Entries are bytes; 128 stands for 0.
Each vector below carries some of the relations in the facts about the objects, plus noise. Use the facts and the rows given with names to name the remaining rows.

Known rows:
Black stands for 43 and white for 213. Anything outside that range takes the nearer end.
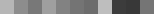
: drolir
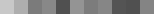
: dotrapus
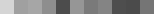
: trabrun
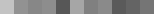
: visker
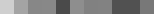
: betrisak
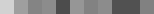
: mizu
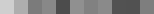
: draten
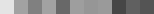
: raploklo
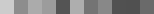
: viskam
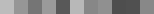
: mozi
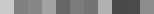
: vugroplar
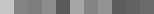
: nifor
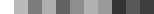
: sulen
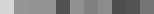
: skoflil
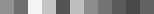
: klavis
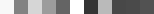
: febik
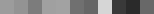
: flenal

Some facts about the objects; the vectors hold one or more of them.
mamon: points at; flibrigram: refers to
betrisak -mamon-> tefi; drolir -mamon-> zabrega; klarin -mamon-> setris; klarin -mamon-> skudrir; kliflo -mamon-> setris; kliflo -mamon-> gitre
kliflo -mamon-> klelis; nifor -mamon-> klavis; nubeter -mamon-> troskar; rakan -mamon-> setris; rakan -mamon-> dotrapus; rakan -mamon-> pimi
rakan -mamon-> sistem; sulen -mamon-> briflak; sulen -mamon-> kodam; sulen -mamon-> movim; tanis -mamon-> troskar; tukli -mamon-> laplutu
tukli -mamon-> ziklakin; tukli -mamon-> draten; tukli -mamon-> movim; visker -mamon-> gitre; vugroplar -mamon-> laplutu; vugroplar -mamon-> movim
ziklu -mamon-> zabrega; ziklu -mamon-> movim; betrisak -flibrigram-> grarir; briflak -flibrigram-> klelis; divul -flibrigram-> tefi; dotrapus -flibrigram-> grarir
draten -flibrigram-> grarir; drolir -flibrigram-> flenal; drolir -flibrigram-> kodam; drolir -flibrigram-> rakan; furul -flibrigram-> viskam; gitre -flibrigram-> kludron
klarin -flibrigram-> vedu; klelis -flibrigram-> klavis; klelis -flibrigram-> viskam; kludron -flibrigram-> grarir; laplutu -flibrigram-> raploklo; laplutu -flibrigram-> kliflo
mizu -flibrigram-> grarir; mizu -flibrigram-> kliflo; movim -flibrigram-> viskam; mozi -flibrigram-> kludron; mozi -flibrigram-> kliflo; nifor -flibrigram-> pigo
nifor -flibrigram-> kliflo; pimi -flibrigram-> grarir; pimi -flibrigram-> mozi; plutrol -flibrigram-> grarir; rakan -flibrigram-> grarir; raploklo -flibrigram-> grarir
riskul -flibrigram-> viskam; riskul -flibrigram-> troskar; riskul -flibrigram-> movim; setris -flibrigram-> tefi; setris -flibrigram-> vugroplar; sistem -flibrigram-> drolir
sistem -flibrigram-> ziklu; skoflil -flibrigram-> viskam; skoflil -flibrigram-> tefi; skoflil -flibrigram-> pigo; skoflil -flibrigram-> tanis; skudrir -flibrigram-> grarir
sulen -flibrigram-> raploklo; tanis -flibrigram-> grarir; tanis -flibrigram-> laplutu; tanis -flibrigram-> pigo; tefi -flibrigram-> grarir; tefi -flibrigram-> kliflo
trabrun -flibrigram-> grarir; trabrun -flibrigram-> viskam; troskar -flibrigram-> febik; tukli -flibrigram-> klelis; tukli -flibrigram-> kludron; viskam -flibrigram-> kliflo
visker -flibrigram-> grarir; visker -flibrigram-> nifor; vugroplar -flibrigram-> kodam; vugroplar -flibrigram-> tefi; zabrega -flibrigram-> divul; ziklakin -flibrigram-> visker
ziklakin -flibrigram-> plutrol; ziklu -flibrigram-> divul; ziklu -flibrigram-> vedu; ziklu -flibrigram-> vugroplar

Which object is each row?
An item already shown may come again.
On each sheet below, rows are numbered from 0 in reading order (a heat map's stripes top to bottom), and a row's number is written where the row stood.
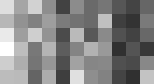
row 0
furul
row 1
drolir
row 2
riskul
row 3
sulen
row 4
pimi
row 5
gitre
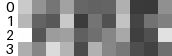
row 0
sistem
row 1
vedu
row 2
zabrega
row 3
klelis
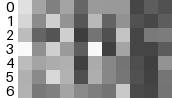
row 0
raploklo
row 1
movim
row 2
vedu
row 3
troskar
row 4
tukli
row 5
klelis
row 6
kodam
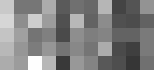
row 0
ziklu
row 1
movim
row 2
ziklakin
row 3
rakan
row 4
briflak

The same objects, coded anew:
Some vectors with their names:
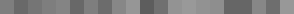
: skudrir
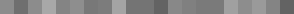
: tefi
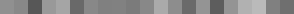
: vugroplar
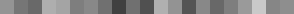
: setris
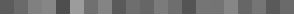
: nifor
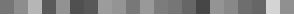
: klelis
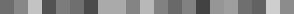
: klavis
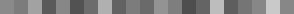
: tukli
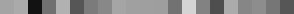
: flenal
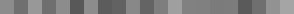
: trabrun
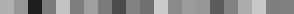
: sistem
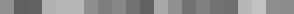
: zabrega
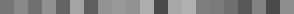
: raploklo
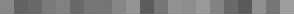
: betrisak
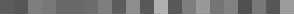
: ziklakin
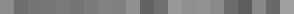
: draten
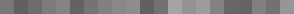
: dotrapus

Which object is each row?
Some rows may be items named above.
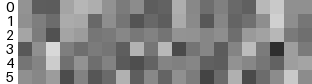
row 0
zabrega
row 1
setris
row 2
vugroplar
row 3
viskam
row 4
furul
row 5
tukli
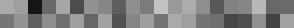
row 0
drolir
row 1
sulen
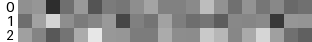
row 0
rakan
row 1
movim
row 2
vedu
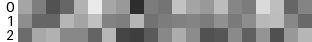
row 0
klarin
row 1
divul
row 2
riskul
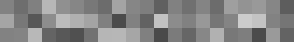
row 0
tefi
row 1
ziklu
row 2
kludron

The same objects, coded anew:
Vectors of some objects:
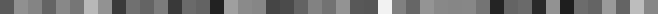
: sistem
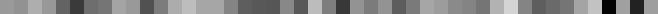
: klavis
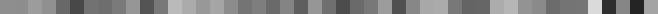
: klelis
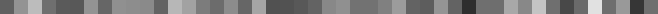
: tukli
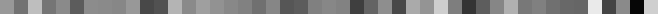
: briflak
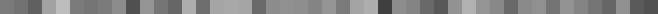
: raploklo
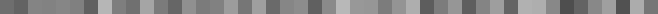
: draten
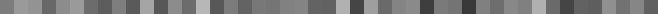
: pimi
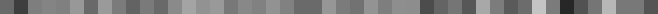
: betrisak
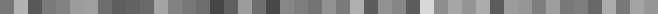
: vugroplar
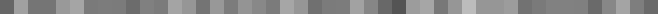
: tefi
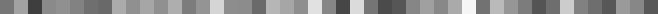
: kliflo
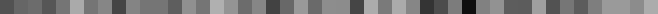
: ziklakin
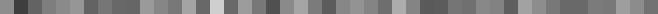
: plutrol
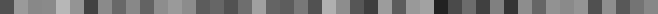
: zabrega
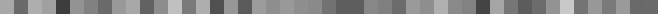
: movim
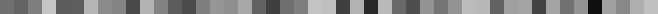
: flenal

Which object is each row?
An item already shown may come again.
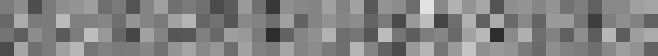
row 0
vugroplar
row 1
divul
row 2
drolir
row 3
tefi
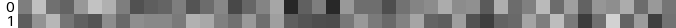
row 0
setris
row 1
tukli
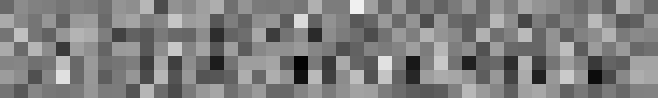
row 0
kludron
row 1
furul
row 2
setris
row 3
movim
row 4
klarin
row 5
vedu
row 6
rakan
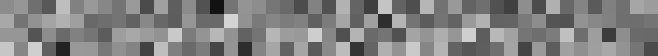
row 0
ziklu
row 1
sulen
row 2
viskam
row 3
riskul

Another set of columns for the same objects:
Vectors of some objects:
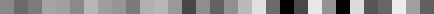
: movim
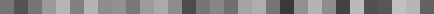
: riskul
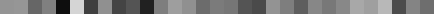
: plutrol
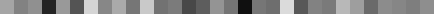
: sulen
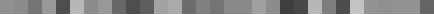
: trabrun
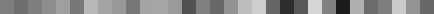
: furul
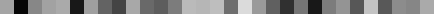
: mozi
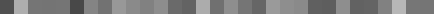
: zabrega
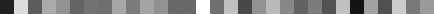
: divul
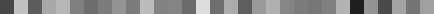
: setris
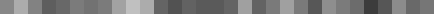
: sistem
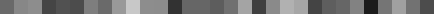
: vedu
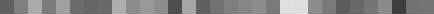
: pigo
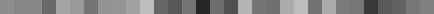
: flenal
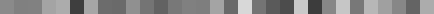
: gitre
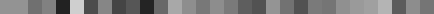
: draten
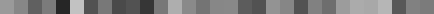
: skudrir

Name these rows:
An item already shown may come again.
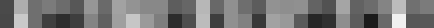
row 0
zabrega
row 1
ziklu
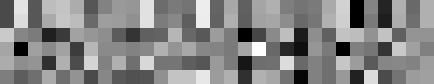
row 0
vugroplar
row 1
vugroplar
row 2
raploklo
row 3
viskam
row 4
sulen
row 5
tefi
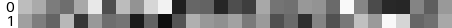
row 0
drolir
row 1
kludron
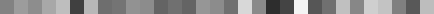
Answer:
tukli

